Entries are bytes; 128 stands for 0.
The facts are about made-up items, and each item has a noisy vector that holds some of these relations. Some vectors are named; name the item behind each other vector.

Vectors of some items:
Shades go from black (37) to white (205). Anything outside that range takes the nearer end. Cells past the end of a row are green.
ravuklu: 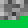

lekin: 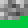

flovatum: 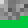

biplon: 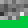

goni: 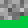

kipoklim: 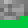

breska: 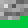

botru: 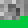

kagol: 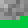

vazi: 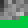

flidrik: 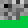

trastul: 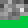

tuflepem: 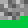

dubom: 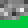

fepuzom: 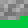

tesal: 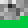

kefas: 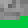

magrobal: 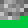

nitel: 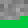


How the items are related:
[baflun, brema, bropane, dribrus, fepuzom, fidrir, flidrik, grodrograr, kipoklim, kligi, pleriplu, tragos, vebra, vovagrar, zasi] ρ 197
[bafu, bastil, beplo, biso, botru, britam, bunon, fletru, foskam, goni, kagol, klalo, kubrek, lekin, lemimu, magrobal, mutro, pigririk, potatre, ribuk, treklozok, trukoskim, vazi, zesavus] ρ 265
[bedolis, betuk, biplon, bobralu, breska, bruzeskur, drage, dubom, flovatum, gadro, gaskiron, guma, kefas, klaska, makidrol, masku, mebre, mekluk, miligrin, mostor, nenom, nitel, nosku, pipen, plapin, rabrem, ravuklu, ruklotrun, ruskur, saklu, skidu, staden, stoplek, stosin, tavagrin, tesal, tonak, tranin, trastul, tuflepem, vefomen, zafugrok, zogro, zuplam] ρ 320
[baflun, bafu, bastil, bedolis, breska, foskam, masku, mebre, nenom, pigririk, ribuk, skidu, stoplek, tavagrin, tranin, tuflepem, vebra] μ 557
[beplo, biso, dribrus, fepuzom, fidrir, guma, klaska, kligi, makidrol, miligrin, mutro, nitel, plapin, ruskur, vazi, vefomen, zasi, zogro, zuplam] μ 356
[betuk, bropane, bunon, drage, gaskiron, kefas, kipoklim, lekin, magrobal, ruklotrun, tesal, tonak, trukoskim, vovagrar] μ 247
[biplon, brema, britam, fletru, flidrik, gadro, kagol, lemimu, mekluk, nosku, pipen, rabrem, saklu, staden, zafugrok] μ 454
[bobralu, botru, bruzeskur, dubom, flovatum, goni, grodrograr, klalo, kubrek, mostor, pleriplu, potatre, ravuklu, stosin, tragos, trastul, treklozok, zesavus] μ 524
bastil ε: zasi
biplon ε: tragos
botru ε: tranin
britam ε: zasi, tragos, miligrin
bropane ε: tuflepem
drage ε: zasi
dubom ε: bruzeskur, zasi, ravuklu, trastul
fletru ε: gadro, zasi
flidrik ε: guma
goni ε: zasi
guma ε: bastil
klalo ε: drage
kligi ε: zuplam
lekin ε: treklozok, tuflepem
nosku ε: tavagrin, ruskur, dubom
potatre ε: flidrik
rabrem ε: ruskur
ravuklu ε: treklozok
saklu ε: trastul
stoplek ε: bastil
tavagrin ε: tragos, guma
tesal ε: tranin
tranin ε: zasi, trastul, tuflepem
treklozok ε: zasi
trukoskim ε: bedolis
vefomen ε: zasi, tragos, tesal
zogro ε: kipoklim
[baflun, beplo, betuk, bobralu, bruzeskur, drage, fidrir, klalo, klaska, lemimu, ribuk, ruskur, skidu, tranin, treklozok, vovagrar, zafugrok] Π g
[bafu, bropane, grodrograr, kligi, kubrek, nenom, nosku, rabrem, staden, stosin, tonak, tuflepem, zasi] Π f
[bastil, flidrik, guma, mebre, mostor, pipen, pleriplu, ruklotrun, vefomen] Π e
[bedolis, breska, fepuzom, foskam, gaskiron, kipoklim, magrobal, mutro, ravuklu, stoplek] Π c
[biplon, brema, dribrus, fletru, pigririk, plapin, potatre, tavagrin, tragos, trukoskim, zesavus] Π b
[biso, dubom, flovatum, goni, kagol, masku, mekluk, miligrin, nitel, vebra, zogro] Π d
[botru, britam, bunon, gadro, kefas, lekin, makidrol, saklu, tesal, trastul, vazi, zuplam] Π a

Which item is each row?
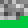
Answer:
guma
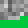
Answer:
ruskur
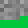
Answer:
trukoskim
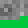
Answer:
brema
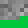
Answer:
zogro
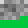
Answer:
vefomen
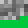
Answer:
tragos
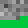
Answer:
potatre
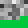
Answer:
tranin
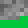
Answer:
makidrol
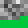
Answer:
treklozok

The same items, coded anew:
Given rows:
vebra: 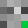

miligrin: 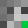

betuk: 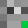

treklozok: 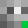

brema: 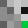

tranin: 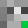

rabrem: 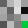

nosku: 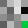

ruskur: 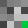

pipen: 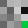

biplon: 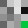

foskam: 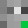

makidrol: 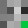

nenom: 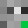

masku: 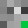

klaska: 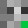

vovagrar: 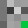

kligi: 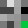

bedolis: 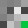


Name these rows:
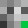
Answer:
trastul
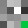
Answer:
stoplek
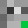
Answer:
drage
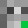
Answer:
tesal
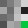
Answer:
gadro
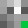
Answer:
goni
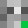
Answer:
lekin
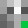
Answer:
botru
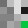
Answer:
fletru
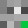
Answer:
bastil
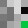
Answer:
saklu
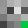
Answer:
pleriplu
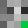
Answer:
plapin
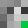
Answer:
tuflepem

